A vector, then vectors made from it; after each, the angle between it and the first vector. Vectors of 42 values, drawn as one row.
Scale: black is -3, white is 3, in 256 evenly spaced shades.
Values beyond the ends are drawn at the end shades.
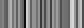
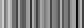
partly aligned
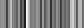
nearly parallel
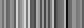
orthogonal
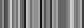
nearly parallel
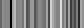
partly opposed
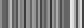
nearly parallel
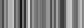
partly aligned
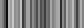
partly aligned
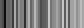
partly aligned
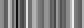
partly aligned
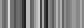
partly aligned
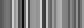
orthogonal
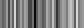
orthogonal
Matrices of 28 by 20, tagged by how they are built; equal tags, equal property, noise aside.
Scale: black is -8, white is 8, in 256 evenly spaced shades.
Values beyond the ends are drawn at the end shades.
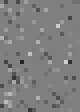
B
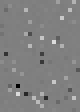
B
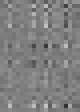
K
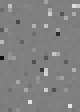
B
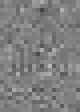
K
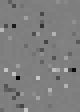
B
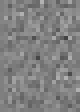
K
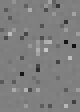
B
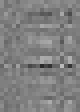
K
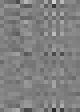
K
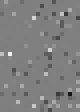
B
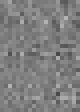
K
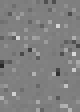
B
